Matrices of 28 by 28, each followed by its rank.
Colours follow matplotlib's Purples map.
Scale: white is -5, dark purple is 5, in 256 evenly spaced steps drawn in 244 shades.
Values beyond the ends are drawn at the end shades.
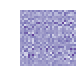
five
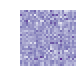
five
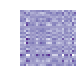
two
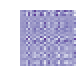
two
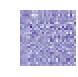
five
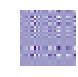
one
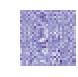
five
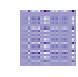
one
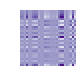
one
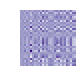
two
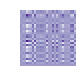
one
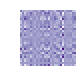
two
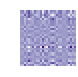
two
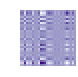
one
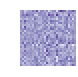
five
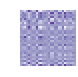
two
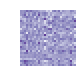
five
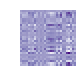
two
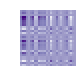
one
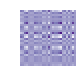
one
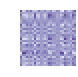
two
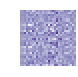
five
